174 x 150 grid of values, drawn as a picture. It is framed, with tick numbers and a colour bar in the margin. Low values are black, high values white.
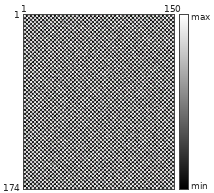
The field is checkered. No row or column stands out. No seam splits the table. The values fall into two levels. No overall slope runs across the table. On average the colour sits 50% of the way up the scale.
